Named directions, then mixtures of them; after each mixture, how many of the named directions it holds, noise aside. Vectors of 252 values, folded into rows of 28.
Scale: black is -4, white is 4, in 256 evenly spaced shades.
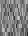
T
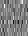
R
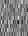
two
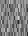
two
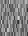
two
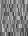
one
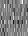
one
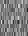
two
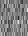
two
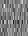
one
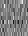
one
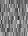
two
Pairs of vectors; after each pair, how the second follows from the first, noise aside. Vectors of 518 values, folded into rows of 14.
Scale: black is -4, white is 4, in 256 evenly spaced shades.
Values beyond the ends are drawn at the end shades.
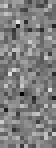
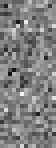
negated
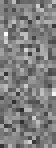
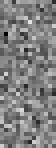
negated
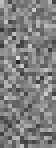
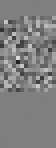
partly zeroed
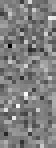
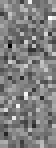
copied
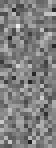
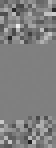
partly zeroed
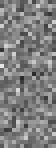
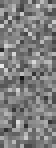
copied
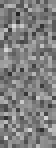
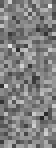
shuffled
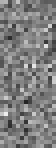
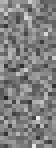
shuffled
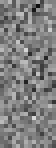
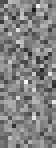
sign-scrambled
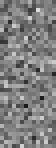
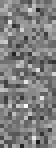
negated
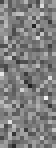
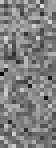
sign-scrambled
